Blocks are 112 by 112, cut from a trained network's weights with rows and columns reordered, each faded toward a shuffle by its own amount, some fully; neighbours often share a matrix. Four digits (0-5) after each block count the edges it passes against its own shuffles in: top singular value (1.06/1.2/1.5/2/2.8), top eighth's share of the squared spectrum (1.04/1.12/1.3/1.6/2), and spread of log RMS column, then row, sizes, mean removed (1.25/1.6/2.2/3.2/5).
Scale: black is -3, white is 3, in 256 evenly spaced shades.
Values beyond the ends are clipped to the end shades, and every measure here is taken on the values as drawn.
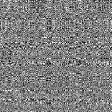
4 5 2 4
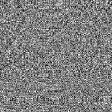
4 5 1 3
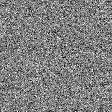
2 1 0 0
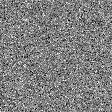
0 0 0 0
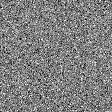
1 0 0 0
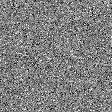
0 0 0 0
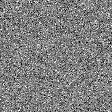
2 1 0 0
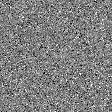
0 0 0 0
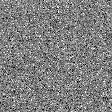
1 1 1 0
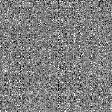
3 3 3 1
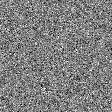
1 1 0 0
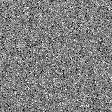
0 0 0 0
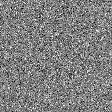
0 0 0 0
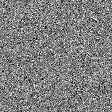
2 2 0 0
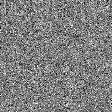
2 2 0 1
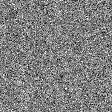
1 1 0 0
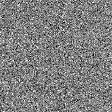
3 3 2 1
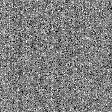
2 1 0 1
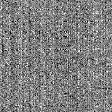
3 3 1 3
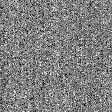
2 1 0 1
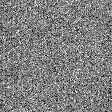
1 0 0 0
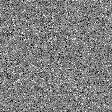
1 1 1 0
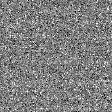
2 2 2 0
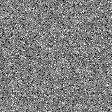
1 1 1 0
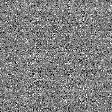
2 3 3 0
